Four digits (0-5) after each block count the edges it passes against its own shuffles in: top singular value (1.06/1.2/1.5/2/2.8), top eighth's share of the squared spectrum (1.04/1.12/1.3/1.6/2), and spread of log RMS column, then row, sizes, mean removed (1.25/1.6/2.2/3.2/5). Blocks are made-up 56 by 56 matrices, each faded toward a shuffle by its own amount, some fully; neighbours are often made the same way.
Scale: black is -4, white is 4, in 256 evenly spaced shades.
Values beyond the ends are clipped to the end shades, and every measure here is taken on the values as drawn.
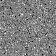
0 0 0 0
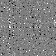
3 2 1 1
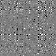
4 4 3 2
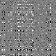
4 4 3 3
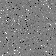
0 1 0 0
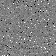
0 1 0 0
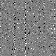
4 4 2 1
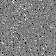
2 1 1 0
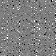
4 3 2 1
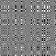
5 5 4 3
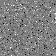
0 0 0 0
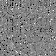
3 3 1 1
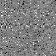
3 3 1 1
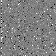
3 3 1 0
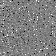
2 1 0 0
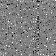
3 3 1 0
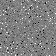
1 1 0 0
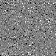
3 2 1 1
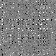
3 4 2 2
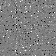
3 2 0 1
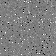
1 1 0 0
